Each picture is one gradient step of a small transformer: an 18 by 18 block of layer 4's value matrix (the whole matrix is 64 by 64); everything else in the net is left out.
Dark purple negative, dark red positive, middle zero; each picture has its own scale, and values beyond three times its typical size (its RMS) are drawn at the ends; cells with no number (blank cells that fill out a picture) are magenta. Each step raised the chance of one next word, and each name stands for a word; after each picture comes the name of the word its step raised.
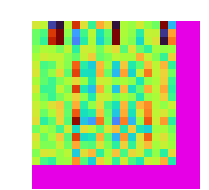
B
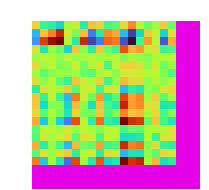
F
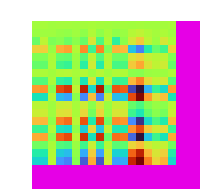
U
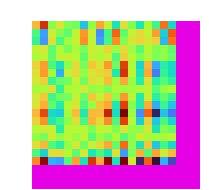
B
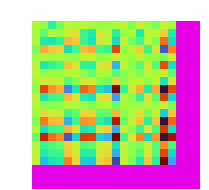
U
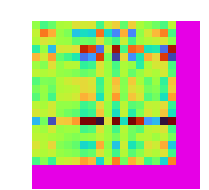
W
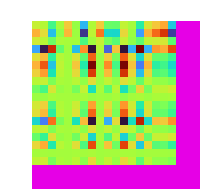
W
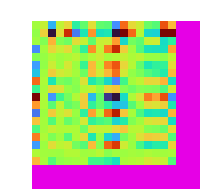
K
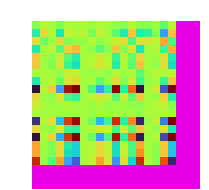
U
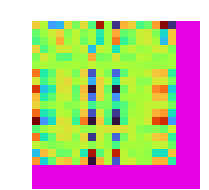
B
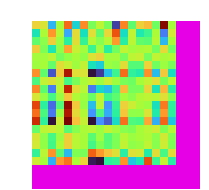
B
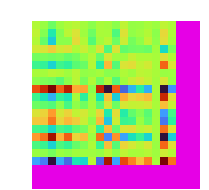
U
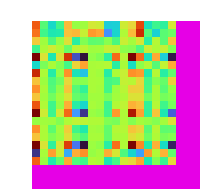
W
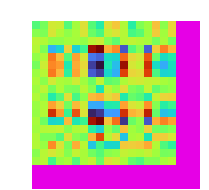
W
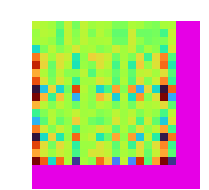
U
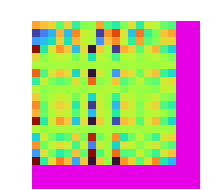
F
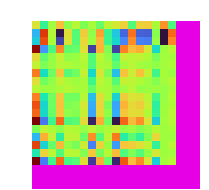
F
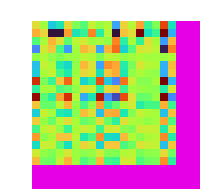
K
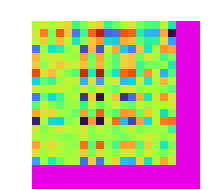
W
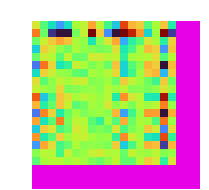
K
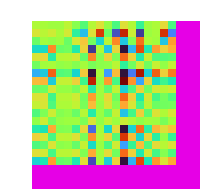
K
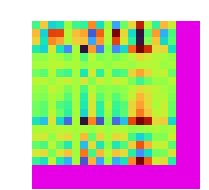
F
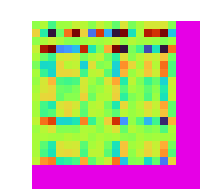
W
